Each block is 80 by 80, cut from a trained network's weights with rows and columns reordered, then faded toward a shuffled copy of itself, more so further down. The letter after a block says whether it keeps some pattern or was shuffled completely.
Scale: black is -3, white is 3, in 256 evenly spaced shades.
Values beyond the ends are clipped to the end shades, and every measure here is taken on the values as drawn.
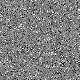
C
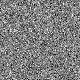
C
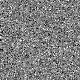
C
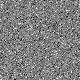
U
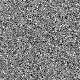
C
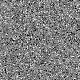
C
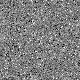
U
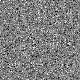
C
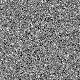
C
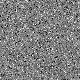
U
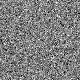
C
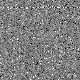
C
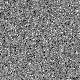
U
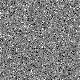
U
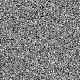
C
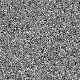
C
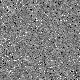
U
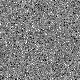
U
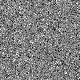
U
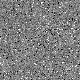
C
